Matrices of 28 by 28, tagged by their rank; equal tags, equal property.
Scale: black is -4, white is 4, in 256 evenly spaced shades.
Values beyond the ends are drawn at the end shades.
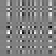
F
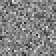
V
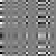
F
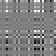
F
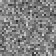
V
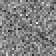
V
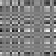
F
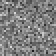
V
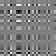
F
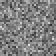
V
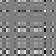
F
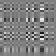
F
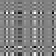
F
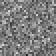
V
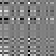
F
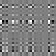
F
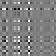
F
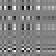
F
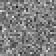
V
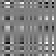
F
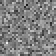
V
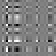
F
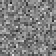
V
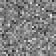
V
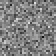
V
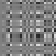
F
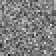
V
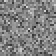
V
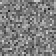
V
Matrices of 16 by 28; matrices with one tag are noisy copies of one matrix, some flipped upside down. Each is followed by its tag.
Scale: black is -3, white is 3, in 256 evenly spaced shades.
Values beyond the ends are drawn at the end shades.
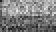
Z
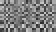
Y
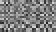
Y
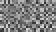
Y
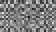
Y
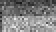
Z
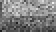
Z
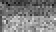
Z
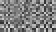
Y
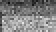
Z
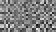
Y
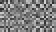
Y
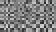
Y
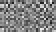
Y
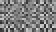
Y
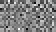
Y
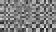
Y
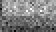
Z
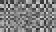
Y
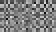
Y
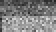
Z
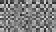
Y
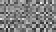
Y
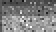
Z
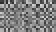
Y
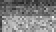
Z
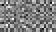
Y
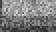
Z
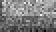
Z
